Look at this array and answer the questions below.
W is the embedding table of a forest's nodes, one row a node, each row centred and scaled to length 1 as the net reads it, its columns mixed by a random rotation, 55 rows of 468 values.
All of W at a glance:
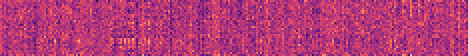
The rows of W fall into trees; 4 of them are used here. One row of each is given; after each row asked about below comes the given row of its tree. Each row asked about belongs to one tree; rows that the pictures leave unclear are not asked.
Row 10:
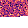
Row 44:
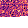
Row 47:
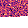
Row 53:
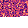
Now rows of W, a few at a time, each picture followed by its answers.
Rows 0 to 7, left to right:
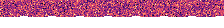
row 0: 10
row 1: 10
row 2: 10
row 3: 53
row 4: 10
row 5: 53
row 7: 44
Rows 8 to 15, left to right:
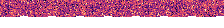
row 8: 10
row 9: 44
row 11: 10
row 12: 44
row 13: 10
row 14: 10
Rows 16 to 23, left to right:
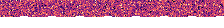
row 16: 47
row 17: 10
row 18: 10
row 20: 53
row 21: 44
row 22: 53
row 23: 53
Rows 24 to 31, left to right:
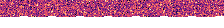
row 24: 44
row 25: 53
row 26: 47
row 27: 10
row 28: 44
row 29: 53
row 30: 10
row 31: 44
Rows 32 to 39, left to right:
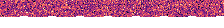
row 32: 10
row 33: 53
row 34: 47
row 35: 44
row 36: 44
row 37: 44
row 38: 53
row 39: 53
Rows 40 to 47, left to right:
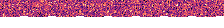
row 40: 53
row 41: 53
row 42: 53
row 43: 53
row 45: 53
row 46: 53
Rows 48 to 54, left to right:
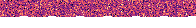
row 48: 44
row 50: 10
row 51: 44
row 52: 47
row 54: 10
